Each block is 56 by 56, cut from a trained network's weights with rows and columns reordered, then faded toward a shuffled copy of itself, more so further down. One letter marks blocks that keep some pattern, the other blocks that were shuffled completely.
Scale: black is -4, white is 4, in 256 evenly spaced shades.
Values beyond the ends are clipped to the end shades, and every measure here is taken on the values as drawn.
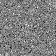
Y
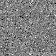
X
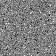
Y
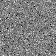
Y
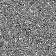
Y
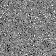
Y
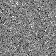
Y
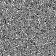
Y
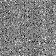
X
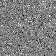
Y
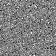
Y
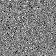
Y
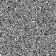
Y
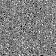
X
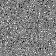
Y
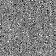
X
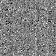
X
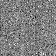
X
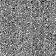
X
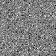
X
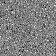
Y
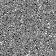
Y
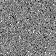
Y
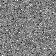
Y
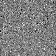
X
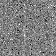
X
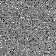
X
